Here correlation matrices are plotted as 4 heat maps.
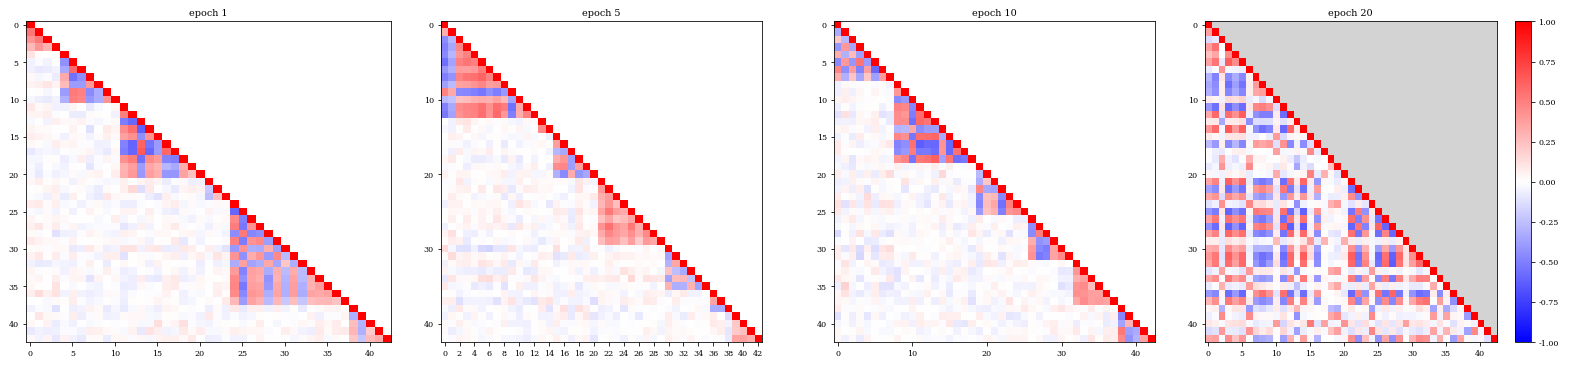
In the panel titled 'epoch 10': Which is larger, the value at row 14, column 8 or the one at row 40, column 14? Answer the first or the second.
the second
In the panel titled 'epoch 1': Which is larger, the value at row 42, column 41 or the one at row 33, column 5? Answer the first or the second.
the first
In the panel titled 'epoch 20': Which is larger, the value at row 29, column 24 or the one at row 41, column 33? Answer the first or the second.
the second
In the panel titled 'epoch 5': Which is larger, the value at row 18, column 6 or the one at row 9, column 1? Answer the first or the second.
the second
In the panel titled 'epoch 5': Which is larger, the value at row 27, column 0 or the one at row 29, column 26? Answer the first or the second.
the second
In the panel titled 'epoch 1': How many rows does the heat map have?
43
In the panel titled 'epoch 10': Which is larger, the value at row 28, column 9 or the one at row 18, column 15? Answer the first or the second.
the second
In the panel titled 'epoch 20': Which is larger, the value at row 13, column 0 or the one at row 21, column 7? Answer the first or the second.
the first
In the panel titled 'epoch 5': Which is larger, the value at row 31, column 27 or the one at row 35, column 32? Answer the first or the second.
the first
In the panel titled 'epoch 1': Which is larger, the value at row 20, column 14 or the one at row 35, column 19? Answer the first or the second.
the first
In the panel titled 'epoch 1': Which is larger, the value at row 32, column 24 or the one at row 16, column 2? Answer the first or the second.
the second
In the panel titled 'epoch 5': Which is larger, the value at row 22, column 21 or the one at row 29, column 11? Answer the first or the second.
the first
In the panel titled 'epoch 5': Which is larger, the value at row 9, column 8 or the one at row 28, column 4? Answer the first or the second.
the second
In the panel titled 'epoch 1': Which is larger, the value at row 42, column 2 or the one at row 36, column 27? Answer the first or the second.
the second
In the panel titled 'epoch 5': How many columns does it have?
43
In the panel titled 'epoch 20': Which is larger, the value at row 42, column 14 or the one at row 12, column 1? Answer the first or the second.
the second
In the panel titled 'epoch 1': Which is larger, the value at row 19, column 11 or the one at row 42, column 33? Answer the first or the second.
the first
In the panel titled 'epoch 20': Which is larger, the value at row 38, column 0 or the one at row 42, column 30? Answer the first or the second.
the second
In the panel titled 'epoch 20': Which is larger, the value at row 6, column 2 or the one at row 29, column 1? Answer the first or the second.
the first
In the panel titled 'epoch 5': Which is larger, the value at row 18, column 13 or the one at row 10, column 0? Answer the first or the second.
the first
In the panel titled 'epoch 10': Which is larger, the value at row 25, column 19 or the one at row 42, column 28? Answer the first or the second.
the second
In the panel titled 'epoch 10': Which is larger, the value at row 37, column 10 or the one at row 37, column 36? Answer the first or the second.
the second
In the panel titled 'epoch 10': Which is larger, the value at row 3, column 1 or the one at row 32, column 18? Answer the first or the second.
the first
